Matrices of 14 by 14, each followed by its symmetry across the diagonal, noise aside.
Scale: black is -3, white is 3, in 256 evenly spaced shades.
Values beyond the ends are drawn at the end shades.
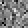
neither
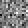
neither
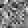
antisymmetric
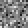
antisymmetric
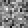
neither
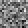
neither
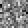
neither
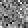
neither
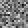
neither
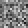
antisymmetric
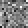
antisymmetric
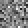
neither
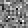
antisymmetric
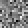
antisymmetric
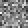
neither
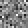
neither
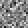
neither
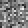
neither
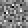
antisymmetric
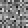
antisymmetric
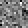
neither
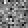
neither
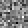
antisymmetric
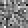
antisymmetric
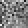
antisymmetric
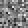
antisymmetric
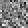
antisymmetric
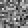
neither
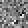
antisymmetric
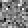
antisymmetric
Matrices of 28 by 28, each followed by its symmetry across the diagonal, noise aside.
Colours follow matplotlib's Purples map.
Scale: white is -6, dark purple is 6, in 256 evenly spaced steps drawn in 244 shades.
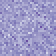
symmetric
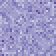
symmetric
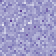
symmetric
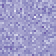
neither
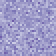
neither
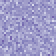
neither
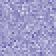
neither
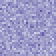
neither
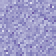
symmetric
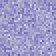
symmetric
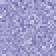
neither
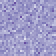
neither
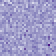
neither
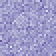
symmetric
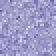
symmetric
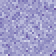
symmetric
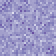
symmetric
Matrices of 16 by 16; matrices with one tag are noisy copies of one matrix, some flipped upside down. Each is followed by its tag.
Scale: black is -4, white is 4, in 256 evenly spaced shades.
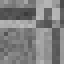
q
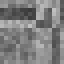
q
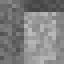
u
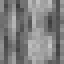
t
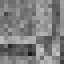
q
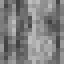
t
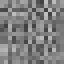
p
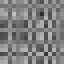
p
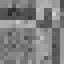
q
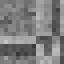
q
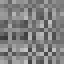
p
